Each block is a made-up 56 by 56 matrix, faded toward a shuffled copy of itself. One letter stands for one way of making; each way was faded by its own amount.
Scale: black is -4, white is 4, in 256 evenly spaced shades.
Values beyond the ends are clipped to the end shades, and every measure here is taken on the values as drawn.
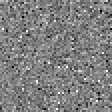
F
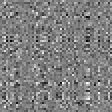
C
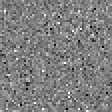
F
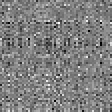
C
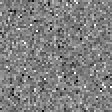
F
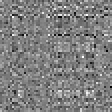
C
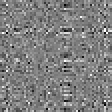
C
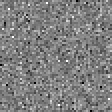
F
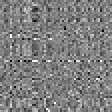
C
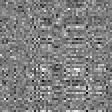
C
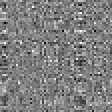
C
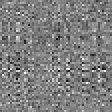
C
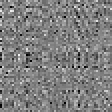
C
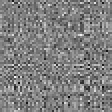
C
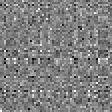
C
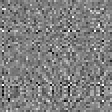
C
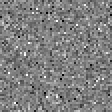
F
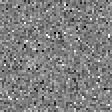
F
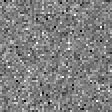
F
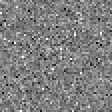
F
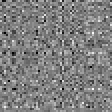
C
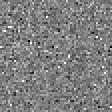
F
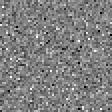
F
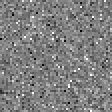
F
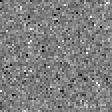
F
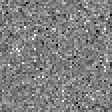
F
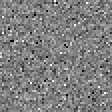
F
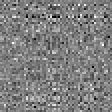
C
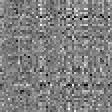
C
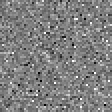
F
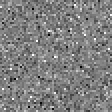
F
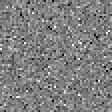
F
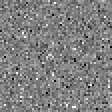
F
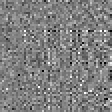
C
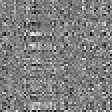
C
